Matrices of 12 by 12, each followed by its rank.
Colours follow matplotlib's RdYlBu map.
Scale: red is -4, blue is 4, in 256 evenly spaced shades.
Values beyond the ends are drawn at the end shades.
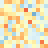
full rank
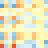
two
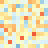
full rank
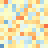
full rank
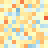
full rank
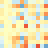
two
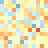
full rank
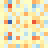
two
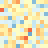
full rank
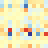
two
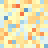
full rank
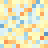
full rank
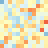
full rank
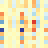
two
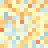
full rank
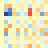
two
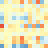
two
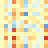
two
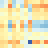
two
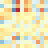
two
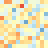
full rank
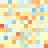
full rank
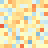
full rank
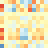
two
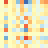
two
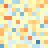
full rank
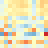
two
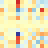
two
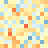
full rank
